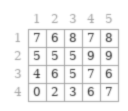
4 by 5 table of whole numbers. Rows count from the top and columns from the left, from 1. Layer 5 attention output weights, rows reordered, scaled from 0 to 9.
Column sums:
16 19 21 29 30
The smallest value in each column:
0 2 3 6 6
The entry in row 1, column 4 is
7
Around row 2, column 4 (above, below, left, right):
7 7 5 9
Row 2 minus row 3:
1 -1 0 2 3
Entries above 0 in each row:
5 5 5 4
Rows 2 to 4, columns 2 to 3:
5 5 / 6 5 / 2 3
